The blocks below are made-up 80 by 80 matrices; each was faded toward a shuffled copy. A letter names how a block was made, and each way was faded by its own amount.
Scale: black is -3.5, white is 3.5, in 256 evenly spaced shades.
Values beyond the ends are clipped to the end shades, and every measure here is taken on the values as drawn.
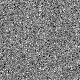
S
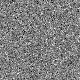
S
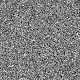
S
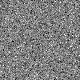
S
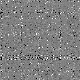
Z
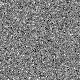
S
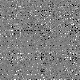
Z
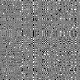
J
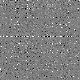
Z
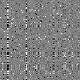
J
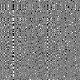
J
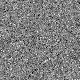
S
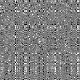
J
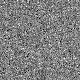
S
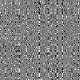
J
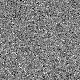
S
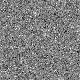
S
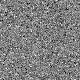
S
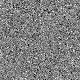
S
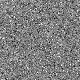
S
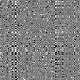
J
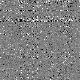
Z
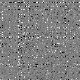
Z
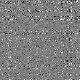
Z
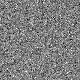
S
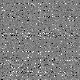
Z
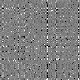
J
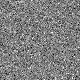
S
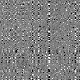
J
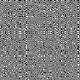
J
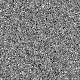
S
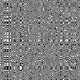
J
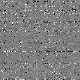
Z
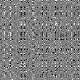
J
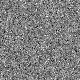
S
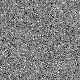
S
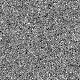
S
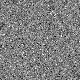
S
